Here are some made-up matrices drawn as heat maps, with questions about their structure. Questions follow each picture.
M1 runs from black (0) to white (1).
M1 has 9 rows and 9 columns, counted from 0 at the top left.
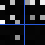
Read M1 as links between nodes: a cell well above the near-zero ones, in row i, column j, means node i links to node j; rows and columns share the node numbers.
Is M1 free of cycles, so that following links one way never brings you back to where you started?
yes
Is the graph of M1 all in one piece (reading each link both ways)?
yes
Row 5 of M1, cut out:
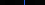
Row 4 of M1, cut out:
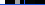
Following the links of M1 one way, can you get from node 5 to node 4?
no
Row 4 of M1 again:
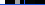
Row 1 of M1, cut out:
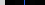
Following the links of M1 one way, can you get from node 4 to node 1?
no
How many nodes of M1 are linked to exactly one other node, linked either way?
3
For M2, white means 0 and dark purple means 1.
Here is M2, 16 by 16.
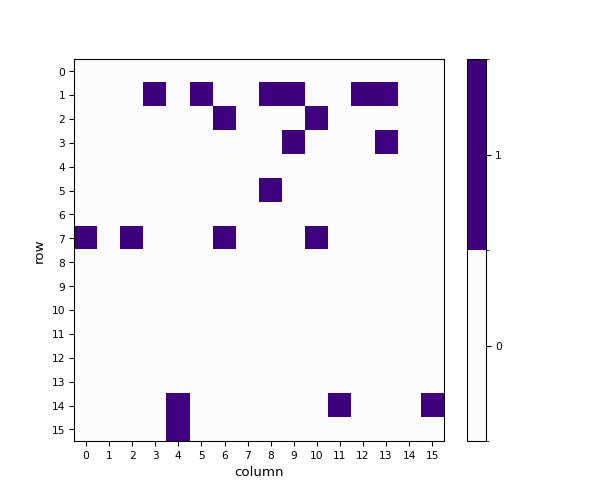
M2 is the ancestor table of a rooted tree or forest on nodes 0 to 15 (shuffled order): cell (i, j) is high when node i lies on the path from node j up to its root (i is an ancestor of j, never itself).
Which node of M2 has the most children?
1
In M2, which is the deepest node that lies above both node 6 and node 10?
2
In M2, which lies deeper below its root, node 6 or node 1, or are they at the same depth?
node 6
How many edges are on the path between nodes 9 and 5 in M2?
3
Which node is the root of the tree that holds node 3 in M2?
1
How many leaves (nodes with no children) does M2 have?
9
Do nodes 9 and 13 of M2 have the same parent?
yes
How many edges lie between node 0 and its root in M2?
1
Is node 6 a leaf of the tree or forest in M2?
yes
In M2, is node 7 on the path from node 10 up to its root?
yes
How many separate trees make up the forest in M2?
3
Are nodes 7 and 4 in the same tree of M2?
no
